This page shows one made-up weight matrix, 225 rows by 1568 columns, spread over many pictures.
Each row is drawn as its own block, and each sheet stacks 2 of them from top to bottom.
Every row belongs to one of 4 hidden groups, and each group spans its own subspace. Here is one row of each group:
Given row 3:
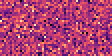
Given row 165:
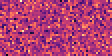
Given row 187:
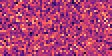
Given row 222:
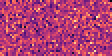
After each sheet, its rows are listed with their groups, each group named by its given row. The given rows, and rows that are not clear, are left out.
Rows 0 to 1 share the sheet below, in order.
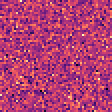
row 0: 165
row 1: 3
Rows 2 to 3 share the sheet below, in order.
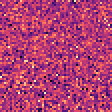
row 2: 187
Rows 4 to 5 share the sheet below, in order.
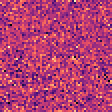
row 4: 187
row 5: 187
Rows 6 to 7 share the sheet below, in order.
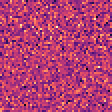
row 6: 222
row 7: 222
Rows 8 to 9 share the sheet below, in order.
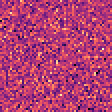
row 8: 3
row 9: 222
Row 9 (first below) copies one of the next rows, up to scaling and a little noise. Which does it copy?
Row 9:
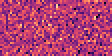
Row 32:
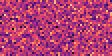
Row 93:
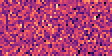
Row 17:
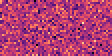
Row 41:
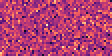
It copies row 93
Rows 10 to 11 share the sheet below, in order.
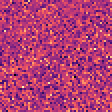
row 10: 222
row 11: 165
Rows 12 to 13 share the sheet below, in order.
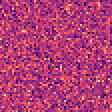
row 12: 222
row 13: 165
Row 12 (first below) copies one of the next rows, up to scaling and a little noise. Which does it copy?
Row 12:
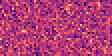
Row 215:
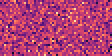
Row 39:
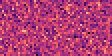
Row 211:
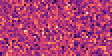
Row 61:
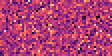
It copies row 39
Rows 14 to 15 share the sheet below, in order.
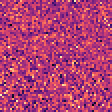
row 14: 187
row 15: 3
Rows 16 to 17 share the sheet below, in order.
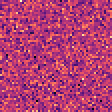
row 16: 165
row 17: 222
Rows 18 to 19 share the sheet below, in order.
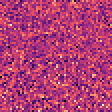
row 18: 187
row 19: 3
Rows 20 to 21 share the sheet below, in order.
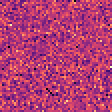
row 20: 187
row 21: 3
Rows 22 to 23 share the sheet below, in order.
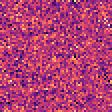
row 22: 187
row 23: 187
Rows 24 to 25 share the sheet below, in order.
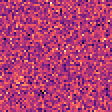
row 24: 165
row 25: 3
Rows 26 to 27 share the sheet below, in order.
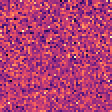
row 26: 165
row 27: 187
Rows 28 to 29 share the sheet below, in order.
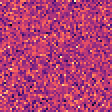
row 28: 187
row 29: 3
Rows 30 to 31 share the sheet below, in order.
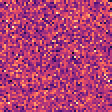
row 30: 222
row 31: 187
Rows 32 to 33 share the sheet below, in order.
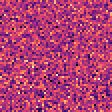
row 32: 222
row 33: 3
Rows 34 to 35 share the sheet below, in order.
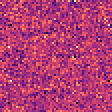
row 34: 187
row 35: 187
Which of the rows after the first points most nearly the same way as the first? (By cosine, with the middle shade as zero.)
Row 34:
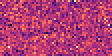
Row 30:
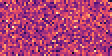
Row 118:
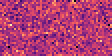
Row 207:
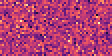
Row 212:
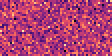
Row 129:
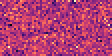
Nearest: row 129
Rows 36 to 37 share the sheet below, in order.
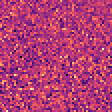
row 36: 3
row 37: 165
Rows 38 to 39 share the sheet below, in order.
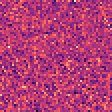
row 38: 187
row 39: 222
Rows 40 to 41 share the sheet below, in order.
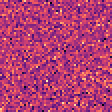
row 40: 165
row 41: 222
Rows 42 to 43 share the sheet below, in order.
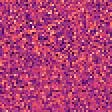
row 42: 222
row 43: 165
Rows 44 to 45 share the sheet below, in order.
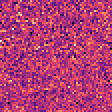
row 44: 187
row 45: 187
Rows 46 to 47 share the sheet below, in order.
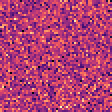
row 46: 165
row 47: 222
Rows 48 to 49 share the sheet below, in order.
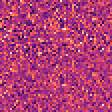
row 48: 3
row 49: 3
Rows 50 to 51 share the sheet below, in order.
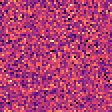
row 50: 222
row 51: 187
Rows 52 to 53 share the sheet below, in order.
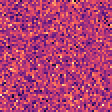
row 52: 187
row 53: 3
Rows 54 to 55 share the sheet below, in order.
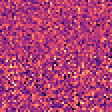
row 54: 165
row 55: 222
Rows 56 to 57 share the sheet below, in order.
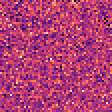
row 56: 187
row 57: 165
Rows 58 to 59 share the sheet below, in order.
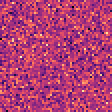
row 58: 3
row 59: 165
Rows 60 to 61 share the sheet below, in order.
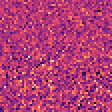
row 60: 222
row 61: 222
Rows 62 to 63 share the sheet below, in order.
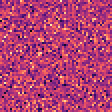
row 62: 3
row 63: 3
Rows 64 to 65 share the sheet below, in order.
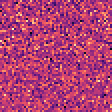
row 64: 187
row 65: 165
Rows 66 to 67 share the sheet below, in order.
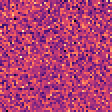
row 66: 165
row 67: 165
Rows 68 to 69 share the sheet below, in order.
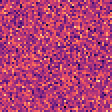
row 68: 3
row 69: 165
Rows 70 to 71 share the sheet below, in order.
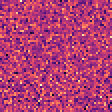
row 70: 165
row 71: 222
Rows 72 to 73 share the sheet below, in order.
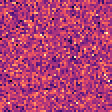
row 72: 3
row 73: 187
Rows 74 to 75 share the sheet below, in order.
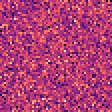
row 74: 165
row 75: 3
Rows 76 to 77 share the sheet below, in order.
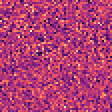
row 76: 3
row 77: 165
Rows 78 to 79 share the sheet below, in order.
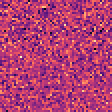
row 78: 222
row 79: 165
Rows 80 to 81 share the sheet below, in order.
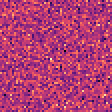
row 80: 165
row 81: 165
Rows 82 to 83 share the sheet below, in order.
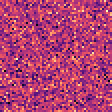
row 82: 222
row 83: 187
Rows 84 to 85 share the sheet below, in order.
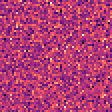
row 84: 165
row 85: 165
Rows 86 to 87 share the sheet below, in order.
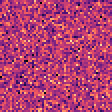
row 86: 222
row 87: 3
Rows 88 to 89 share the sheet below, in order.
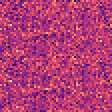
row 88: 187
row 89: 187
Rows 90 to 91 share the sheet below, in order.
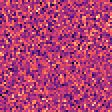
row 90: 222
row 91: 3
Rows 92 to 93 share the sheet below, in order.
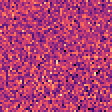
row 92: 165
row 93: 222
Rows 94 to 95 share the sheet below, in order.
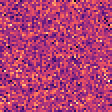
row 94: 187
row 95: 187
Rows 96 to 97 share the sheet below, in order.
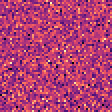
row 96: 165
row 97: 3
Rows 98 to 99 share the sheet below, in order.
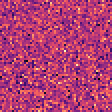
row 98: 165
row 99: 3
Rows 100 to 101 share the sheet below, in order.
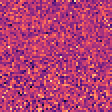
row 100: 187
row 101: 3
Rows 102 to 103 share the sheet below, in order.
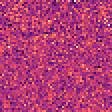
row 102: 187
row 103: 222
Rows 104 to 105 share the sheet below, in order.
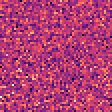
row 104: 165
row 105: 187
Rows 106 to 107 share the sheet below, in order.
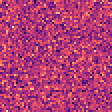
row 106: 222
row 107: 165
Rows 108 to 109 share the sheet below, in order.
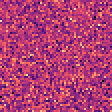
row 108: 222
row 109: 187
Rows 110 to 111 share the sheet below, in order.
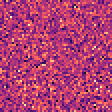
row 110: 3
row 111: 222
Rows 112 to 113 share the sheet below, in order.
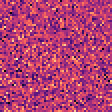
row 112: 3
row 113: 187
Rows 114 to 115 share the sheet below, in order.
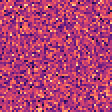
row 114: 3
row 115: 3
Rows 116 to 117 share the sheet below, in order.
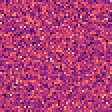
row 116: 222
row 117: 165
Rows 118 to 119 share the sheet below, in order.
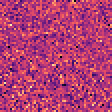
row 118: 187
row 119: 3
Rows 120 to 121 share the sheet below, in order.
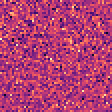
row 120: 3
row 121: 165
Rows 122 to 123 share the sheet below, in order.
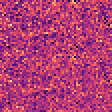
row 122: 187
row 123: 187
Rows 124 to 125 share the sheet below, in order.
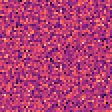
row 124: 165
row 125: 165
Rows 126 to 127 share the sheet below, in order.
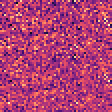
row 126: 187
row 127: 187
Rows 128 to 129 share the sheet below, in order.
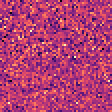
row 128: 3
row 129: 187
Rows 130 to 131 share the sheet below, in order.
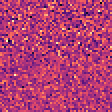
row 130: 222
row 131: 165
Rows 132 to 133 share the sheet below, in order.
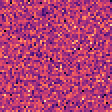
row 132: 222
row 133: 165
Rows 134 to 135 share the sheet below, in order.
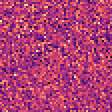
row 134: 3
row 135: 165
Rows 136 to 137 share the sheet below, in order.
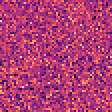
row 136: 222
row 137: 165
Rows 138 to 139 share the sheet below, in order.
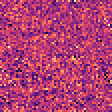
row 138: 187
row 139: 187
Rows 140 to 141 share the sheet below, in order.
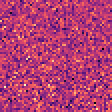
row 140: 3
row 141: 222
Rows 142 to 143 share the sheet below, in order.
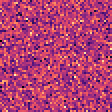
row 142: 187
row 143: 165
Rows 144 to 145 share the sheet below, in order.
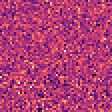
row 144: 165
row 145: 3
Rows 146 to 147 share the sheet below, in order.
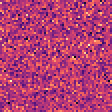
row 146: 222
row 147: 187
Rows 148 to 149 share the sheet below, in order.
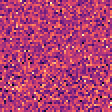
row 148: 165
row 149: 222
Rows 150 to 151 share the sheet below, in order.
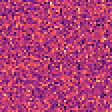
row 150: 165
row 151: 165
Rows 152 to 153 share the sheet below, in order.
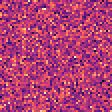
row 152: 222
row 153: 187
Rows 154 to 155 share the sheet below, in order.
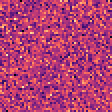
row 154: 165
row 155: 165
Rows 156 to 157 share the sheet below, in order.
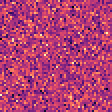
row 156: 3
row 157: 3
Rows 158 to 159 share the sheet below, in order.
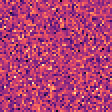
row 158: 3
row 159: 222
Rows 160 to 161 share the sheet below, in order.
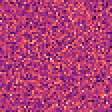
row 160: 222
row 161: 165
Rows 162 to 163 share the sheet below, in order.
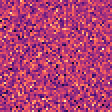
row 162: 3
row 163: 3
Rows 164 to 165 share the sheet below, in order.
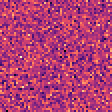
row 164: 165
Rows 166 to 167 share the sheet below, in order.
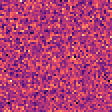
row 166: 165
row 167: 187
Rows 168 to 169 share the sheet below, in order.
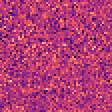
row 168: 3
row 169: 187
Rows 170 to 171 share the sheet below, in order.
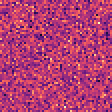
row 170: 3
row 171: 165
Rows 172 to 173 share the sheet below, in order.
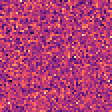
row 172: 165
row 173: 187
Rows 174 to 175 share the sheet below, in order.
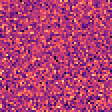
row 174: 165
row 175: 222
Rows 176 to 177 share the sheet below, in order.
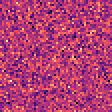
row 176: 222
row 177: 187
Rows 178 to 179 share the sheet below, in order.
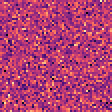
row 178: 222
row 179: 222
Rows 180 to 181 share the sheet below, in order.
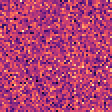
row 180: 165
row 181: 222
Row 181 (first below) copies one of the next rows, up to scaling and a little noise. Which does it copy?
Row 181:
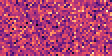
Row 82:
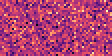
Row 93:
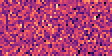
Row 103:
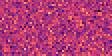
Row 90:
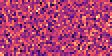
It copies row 82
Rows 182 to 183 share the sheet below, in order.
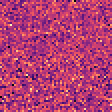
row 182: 187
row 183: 187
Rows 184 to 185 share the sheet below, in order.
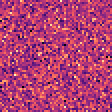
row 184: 3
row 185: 165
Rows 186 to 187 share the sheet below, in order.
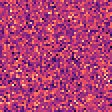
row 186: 222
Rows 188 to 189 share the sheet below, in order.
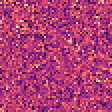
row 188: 3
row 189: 222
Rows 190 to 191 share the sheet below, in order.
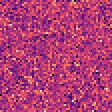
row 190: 187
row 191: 3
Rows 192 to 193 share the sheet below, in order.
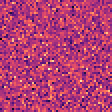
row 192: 3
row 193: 222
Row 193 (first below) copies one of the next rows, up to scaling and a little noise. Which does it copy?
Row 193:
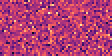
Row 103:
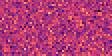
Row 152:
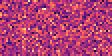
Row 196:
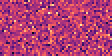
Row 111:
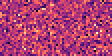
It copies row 196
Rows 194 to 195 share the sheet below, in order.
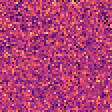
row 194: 187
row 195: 165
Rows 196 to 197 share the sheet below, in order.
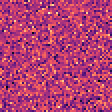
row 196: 222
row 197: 222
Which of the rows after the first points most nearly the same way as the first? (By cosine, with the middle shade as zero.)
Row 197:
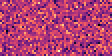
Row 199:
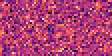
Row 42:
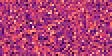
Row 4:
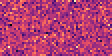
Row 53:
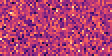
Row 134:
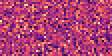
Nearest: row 199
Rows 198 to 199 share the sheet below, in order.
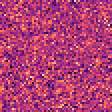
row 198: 187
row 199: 222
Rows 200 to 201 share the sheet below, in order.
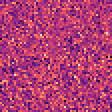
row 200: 3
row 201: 165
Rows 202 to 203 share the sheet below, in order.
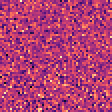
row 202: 165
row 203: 3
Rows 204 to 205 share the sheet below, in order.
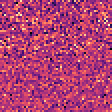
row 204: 187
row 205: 165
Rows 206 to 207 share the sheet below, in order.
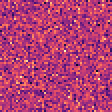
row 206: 165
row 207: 3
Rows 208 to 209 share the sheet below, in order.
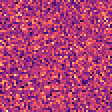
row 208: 187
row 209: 165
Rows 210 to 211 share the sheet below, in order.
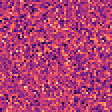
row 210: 3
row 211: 222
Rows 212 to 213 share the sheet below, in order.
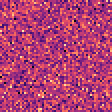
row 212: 165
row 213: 3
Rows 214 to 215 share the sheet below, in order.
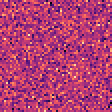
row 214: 165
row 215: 222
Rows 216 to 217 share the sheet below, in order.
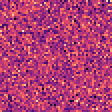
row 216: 165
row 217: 222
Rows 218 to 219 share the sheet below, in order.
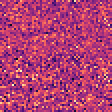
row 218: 187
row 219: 187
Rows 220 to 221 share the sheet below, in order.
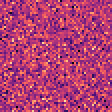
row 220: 3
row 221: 3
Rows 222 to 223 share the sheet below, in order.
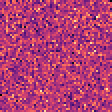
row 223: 3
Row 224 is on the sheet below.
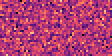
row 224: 165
